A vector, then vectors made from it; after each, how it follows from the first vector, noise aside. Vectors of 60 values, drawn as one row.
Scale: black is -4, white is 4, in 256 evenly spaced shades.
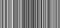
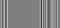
partly zeroed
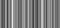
sign-scrambled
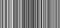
copied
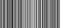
negated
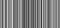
copied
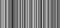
sign-scrambled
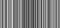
copied
